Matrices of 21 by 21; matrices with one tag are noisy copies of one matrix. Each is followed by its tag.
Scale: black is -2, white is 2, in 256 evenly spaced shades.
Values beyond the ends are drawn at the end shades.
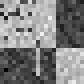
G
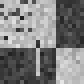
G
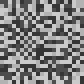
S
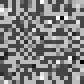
S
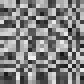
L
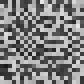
S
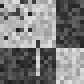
G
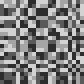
L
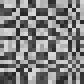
L
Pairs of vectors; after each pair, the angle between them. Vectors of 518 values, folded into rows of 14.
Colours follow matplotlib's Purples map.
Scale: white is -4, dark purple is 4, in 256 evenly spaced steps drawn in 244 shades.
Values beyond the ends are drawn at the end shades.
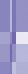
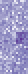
partly opposed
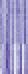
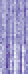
nearly parallel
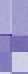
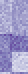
nearly parallel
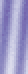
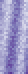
nearly opposite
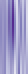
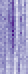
nearly parallel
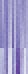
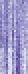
nearly parallel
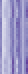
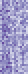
partly opposed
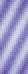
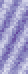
nearly opposite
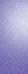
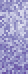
partly aligned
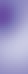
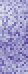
partly opposed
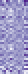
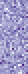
orthogonal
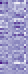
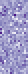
orthogonal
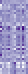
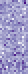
partly opposed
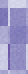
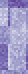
nearly opposite
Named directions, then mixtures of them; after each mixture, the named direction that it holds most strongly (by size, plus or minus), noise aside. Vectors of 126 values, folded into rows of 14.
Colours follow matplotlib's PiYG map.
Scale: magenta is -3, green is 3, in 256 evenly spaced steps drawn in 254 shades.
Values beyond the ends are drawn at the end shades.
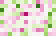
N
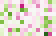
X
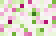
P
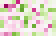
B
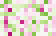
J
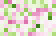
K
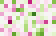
P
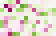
B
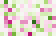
J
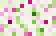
P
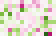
X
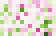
X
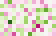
K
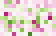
K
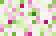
P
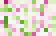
J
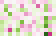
X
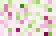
X
